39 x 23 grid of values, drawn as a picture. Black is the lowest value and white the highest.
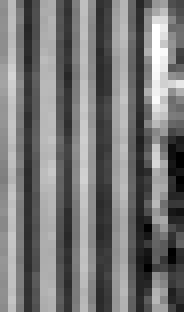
Stripes: upright, repeating 5 times. Seam: vertical, 80% of the way across, the left part calmer. Ninth with the highest average: top right. Grain: streaks running down.
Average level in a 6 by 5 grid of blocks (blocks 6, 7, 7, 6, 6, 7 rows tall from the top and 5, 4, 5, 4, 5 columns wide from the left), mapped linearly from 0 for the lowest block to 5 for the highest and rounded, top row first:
2 2 2 2 4 | 2 2 2 2 5 | 2 3 2 2 2 | 2 3 2 2 1 | 2 2 2 2 0 | 2 2 2 2 0
